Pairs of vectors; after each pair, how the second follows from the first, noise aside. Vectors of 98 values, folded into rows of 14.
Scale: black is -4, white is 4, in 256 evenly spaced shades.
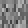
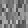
negated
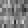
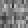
reversed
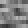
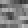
reversed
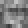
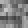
wrapped around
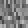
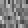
negated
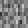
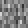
negated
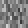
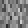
negated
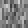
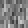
reversed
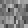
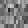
copied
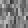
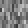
reversed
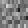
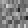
copied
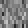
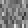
negated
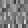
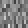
copied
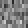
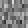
negated
